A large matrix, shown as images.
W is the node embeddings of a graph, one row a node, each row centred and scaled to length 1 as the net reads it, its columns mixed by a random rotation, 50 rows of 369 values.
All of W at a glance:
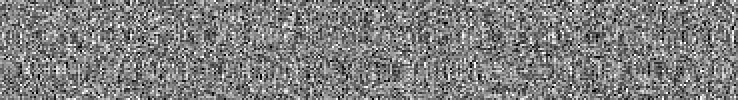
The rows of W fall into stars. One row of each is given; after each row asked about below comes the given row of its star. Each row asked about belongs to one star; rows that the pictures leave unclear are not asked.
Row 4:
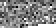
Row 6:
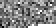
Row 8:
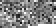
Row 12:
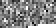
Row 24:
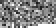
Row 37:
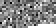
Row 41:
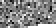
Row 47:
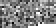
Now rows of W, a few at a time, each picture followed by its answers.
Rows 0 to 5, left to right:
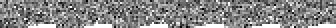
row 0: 6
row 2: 41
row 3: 8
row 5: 24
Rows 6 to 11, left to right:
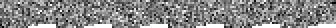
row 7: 6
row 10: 6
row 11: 12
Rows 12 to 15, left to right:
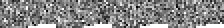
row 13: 8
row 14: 8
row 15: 41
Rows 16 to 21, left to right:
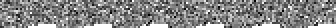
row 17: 12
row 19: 41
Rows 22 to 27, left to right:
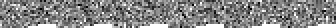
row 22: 24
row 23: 37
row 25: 8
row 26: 41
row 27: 24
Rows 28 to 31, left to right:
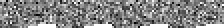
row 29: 6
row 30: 6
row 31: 47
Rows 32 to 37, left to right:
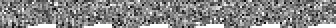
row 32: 8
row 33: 47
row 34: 6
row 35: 4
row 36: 47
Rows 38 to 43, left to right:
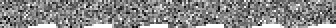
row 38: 37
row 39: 37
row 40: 4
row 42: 12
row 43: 24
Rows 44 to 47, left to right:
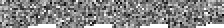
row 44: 12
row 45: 12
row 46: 12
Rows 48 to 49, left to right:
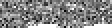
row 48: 4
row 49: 24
